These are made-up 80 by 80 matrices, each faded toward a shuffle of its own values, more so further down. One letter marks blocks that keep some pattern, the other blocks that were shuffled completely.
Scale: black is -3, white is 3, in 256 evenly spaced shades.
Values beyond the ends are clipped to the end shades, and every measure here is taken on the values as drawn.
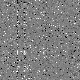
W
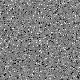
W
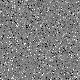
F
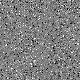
W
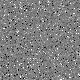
F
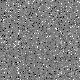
W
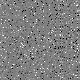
W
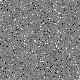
F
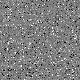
W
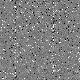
W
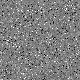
F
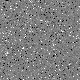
F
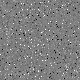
F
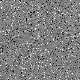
W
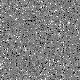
W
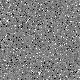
F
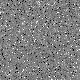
F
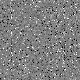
W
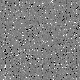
W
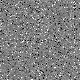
W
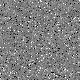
F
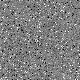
F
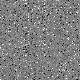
W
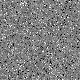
F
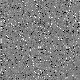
W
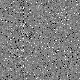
W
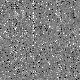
W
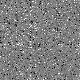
W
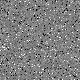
F
